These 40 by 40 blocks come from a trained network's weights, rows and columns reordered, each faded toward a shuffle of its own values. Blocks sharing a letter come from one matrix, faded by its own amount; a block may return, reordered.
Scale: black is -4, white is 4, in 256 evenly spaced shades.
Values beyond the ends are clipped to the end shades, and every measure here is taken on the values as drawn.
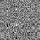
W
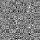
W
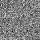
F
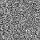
F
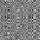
W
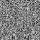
F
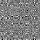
W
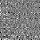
W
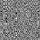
W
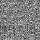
F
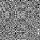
W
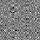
W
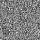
F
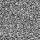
F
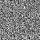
F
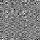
W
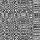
W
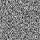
F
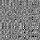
W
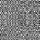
W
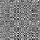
W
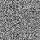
F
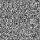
F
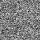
F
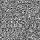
F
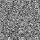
F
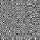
W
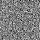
F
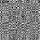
W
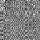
W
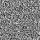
F
